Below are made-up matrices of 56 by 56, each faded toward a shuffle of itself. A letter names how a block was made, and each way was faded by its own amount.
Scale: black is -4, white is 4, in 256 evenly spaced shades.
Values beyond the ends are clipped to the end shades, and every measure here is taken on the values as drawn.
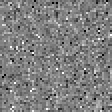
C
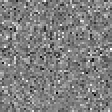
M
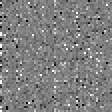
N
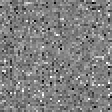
N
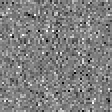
M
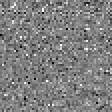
M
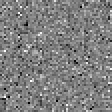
C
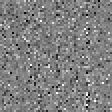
N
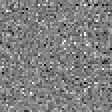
M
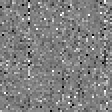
N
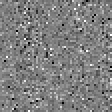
C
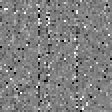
N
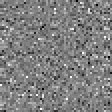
M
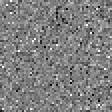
C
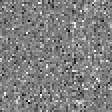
N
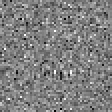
M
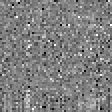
M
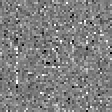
C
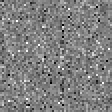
C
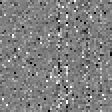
N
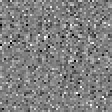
M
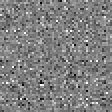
M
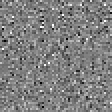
M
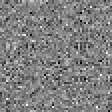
M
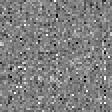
M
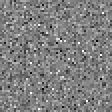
C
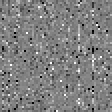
N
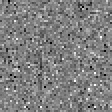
C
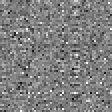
M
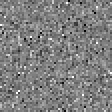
C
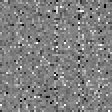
N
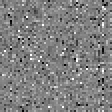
N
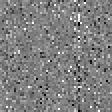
N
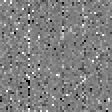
N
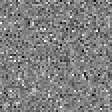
M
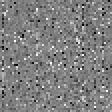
N
